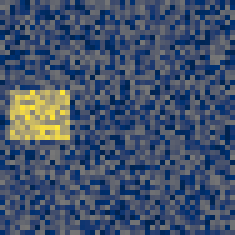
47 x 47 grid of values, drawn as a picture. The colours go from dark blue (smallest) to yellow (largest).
In the middle left lies a patch that is higher than the rest. The middle left is the ninth with the highest average. No row or column stands out. There are no regular stripes. The values are skewed, with a long tail toward high values.
